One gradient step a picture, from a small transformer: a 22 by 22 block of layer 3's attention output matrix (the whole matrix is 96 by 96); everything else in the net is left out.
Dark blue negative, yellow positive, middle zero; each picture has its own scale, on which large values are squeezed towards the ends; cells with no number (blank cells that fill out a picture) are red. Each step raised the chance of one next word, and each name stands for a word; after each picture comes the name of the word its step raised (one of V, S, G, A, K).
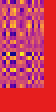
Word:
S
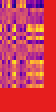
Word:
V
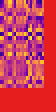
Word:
V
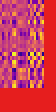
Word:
S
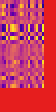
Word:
V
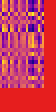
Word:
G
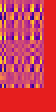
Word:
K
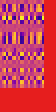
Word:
K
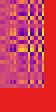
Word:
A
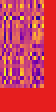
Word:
K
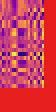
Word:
S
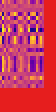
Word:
G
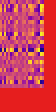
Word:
A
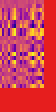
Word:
S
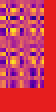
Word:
K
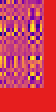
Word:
V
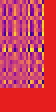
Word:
A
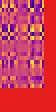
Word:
V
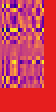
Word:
V
